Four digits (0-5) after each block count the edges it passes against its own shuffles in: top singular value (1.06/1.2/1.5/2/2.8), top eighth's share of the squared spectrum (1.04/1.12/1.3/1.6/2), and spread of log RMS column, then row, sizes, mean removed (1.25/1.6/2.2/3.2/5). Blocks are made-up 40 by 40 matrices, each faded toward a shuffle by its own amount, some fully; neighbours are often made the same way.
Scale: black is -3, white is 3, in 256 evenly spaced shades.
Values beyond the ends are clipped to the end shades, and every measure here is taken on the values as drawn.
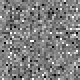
2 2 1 0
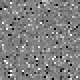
0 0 0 0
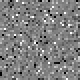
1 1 0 0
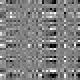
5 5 3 3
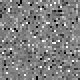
1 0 0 0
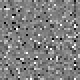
3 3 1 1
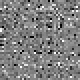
3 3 1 2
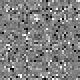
3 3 1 1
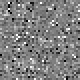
2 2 1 0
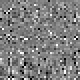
4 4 2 2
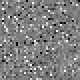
0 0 0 0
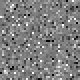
1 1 0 0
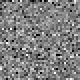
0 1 0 2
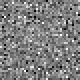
0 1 0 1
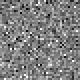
0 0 0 0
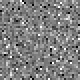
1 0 0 0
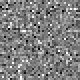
1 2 0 0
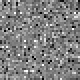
1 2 0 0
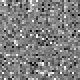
3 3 1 2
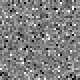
2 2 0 1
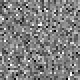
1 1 0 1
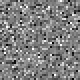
0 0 0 0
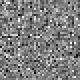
3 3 1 1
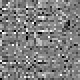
4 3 2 2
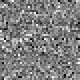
1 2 0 2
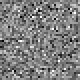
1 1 0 2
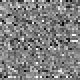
1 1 0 3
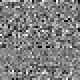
1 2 0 3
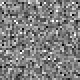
0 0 0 1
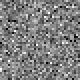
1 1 0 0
